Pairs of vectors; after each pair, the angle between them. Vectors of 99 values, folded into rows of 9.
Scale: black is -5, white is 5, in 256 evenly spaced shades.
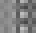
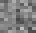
partly aligned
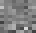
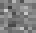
partly opposed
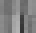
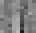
nearly parallel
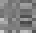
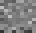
partly opposed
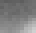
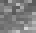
partly aligned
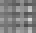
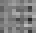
nearly opposite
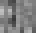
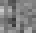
nearly parallel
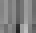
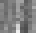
nearly opposite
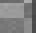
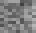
partly opposed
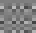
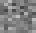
orthogonal
